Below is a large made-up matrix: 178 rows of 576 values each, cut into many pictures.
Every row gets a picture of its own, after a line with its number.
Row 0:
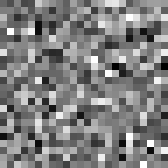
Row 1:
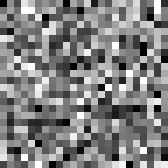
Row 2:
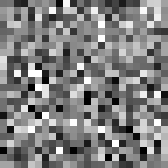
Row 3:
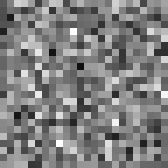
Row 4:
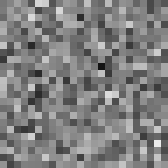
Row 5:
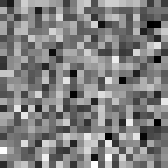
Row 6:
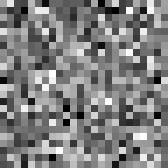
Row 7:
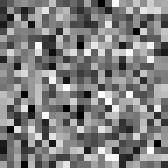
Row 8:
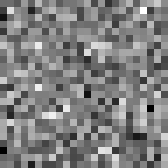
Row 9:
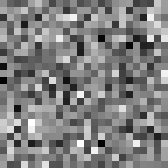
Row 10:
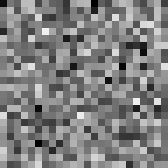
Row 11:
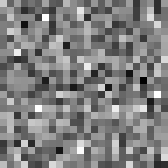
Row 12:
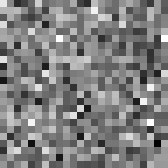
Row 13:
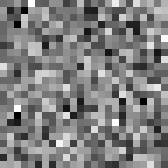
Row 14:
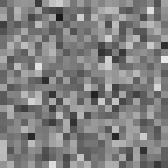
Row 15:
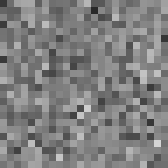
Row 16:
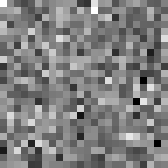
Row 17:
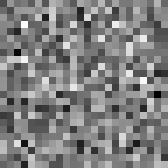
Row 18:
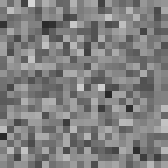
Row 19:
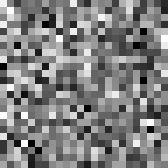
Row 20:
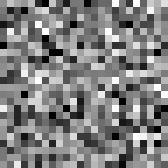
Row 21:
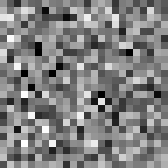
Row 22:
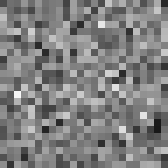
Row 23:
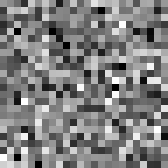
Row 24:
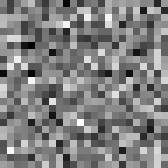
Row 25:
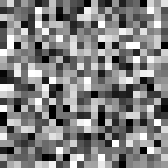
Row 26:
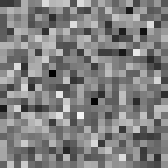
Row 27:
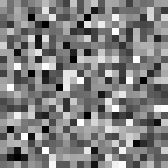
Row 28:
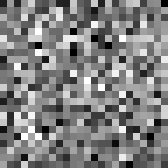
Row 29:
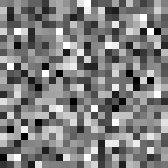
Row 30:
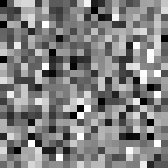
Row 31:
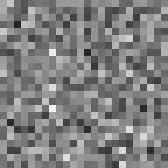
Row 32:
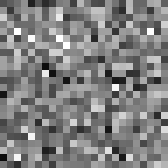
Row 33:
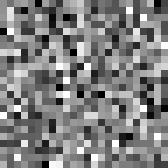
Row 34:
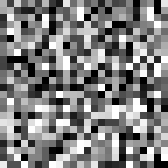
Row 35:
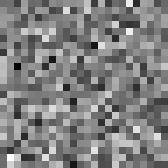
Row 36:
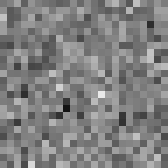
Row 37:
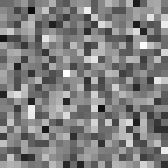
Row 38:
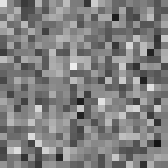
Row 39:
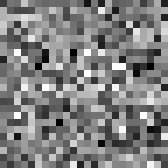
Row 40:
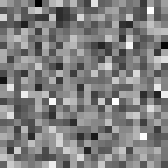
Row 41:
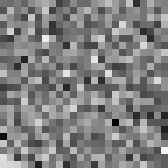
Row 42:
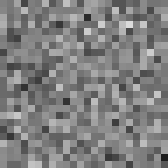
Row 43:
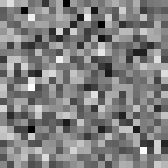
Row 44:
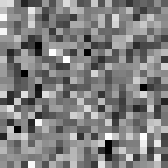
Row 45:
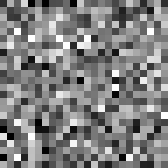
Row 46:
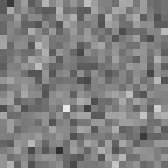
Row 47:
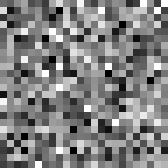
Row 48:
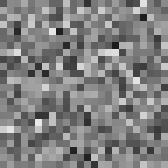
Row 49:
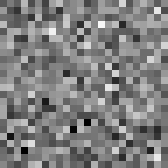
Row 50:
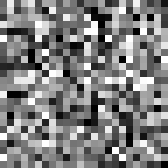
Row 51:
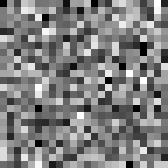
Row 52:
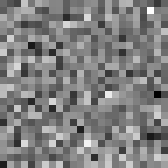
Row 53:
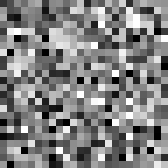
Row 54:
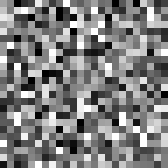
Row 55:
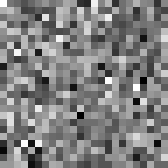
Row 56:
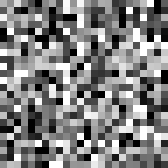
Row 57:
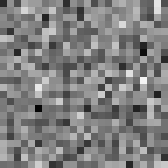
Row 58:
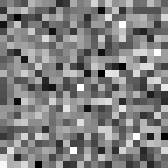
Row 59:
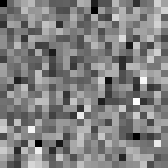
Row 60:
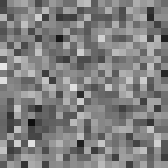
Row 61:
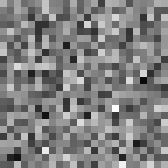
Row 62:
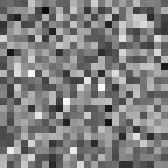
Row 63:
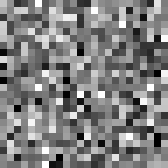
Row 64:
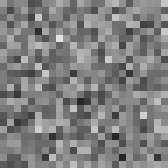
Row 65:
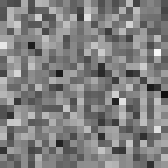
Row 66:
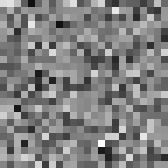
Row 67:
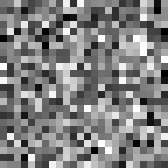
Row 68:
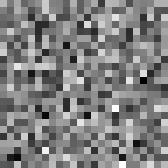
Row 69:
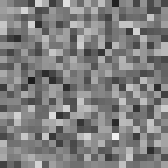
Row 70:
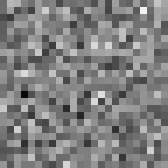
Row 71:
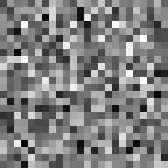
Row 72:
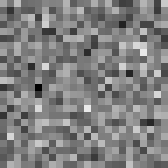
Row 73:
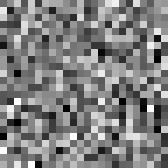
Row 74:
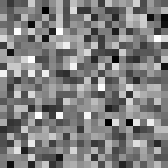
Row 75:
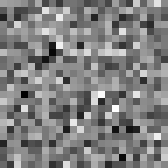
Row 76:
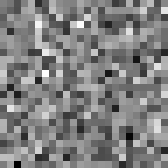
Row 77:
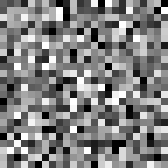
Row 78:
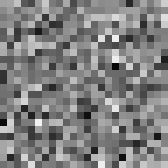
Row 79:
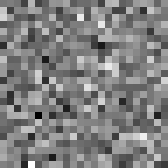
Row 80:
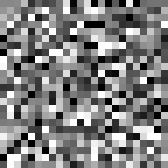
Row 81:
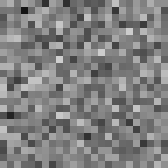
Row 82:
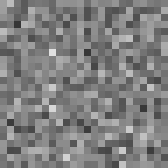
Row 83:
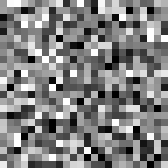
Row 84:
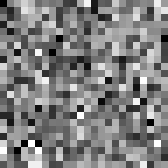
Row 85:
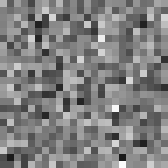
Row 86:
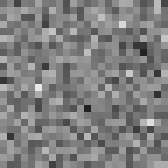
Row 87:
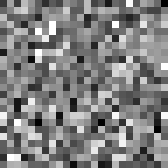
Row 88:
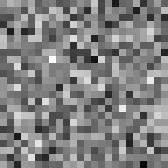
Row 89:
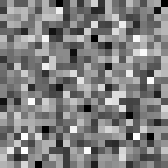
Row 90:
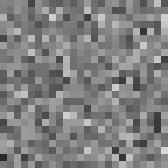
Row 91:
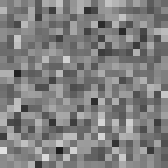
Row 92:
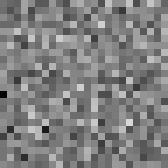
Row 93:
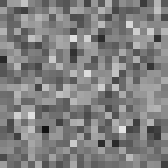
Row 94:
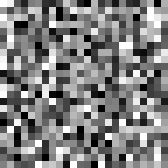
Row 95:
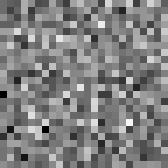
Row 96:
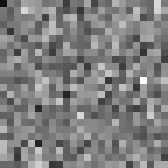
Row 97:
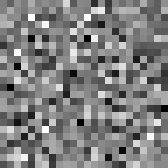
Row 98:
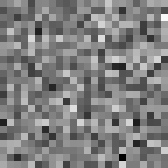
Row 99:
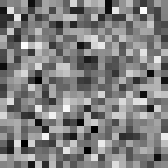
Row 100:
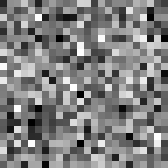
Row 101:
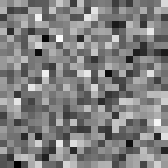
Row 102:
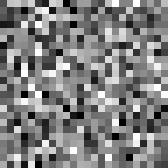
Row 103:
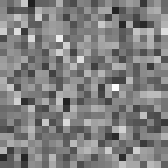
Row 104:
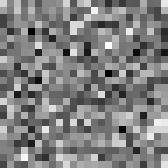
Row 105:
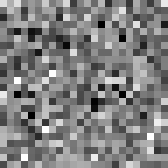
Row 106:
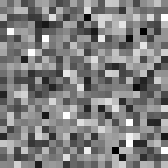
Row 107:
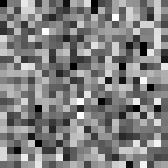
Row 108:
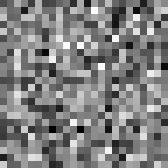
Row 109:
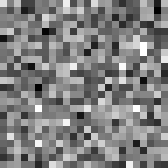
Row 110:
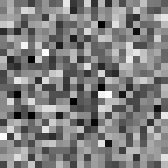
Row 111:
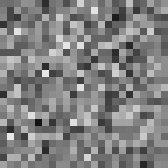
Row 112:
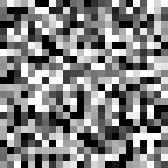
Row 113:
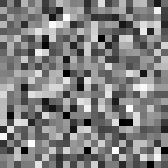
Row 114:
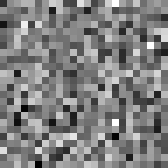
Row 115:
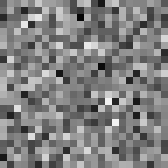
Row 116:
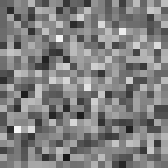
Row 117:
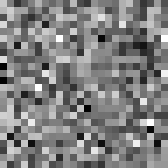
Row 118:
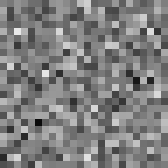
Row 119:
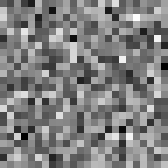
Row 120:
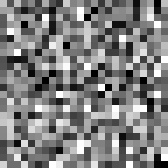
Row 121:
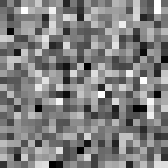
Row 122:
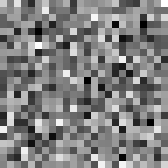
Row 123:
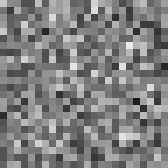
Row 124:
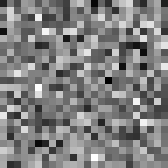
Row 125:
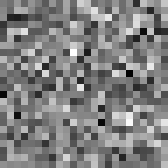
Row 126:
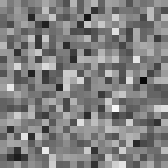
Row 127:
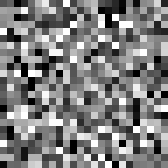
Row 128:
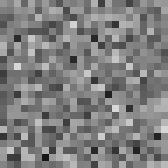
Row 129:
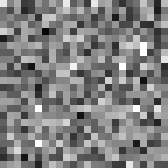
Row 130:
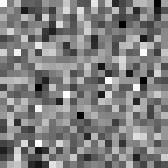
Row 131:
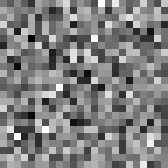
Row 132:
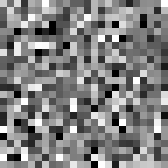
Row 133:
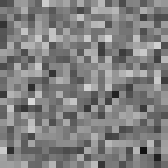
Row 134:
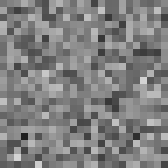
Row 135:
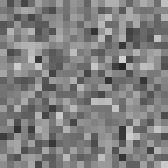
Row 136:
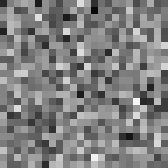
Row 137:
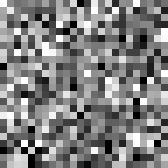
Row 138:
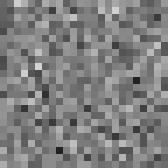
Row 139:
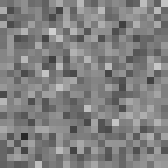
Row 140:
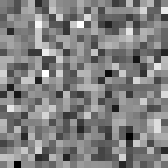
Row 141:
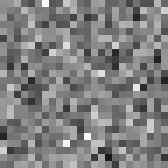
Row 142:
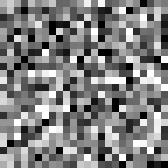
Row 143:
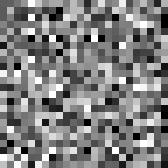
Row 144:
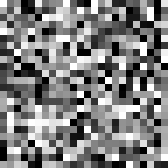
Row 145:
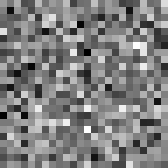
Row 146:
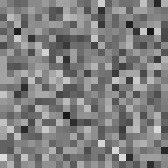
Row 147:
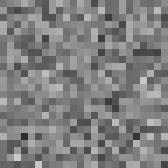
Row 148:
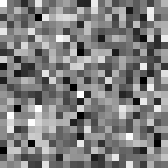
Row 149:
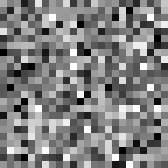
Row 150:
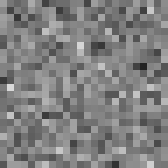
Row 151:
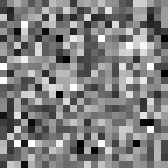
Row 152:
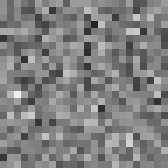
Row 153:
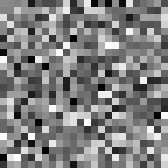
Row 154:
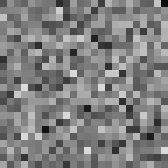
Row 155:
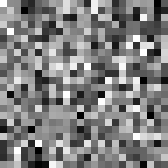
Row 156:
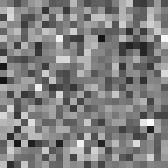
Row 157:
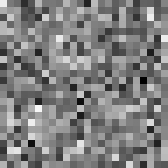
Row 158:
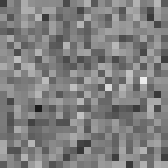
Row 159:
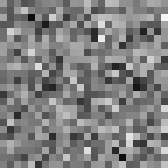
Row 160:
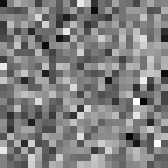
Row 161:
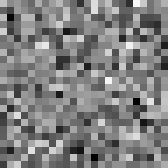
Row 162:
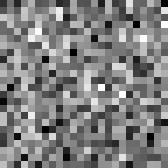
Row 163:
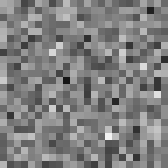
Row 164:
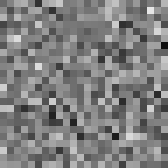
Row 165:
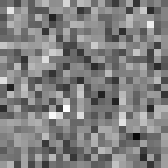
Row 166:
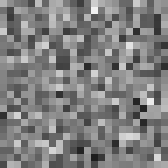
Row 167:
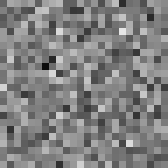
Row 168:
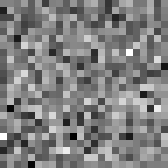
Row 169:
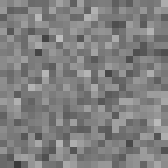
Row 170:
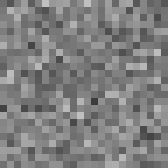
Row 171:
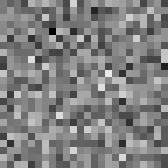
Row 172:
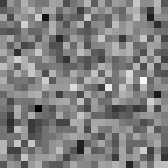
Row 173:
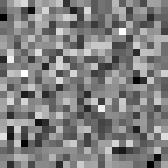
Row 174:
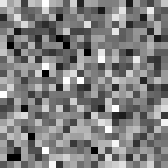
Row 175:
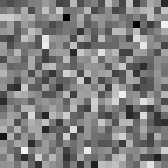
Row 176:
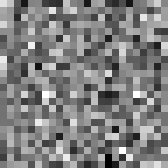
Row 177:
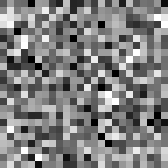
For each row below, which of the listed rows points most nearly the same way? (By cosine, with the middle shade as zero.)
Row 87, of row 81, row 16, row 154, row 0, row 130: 154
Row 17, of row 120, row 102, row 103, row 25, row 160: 160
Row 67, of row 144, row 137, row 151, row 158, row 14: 151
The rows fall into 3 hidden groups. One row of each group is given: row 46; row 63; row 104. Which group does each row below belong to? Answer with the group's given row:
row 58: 104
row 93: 104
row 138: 46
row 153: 104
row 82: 46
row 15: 63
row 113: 104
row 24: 46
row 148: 63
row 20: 46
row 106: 104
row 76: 104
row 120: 63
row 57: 63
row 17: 63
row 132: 104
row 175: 104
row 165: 46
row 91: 46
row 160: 63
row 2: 46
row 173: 46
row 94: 46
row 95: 104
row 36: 46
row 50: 104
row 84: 63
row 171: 104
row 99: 46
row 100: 63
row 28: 104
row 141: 46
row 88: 104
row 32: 104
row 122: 104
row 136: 63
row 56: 63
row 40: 46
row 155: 63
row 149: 63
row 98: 104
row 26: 46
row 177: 104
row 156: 63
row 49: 104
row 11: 63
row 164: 46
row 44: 46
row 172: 63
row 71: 63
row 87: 104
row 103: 104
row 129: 63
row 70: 46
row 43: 46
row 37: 104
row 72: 63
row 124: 63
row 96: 63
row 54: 46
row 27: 104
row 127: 46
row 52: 46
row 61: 104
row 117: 63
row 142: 104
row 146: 104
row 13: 46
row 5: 46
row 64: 104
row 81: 46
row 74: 104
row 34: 63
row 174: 104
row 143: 104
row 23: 104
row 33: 63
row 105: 104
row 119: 104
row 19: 63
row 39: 104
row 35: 104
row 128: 104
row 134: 104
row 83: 46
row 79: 46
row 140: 104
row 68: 104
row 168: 46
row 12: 63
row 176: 46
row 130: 63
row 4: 46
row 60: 63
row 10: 63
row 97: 104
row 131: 104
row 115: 46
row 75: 46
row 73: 46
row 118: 104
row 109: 63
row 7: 46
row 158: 63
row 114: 46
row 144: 63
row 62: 104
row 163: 46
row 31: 46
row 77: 104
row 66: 46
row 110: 104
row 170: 46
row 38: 63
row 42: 46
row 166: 63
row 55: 63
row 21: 46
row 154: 104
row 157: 63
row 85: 104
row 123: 63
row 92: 104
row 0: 104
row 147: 104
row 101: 104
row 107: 63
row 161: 63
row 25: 46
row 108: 104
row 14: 46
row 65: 46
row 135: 104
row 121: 63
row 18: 104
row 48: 104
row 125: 104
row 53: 104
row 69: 46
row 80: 104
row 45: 104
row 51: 63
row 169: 104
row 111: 104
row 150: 46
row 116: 46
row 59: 63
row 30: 63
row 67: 63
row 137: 63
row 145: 63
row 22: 104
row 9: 63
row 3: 46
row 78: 104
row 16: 63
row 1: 63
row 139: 104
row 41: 104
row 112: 46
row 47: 104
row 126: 104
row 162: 104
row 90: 104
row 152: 104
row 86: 63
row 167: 46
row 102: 46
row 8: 46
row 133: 46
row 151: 63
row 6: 46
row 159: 104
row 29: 104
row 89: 104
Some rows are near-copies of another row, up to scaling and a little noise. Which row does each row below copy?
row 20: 112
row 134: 147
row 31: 82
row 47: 139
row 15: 30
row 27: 126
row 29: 118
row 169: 101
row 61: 68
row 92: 95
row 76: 140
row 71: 17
